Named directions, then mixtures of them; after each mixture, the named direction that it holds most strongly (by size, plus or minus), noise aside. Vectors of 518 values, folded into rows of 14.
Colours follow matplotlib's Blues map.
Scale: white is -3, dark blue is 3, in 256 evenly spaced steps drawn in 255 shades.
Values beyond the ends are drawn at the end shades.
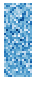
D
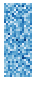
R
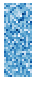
D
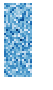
D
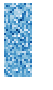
D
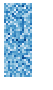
R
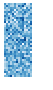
R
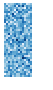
R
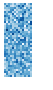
D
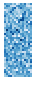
D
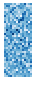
D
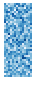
R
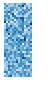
R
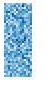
R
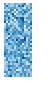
R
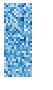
D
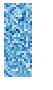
D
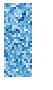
D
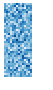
R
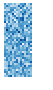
D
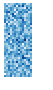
R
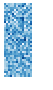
R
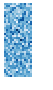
D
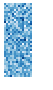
R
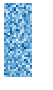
R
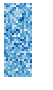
D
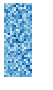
R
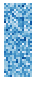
R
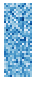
D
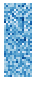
R
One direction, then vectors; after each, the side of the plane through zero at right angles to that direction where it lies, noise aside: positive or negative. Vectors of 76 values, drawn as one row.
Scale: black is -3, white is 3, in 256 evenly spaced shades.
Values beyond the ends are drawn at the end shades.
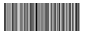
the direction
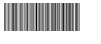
positive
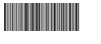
positive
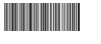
positive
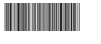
negative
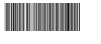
negative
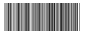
negative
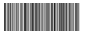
positive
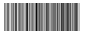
positive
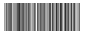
negative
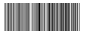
negative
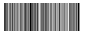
positive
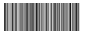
positive
